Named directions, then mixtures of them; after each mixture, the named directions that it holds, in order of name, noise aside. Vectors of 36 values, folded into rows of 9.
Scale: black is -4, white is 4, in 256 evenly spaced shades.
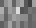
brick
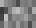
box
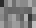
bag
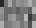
bag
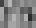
bag, brick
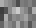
box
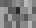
box, brick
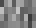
bag, brick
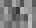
bag, box, brick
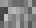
box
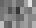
bag, brick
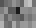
bag, box, brick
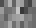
brick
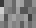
bag, box, brick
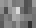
box, brick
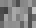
bag, box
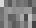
bag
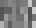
bag, box, brick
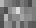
bag, box, brick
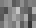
bag, box, brick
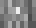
box, brick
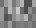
brick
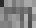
bag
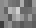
bag, box, brick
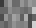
bag, box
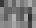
bag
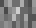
bag, box, brick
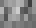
brick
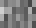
bag, box, brick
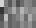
bag, box, brick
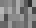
bag, box, brick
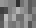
box
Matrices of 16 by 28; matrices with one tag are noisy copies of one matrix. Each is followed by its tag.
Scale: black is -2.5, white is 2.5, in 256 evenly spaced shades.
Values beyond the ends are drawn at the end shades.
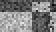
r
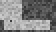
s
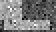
s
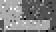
s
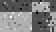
r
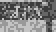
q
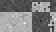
r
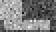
s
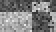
r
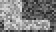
s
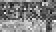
q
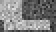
s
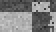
r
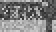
q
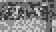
q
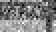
q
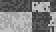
r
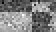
r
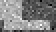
s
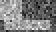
s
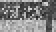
q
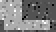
s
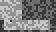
s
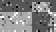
r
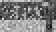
q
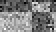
r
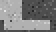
s
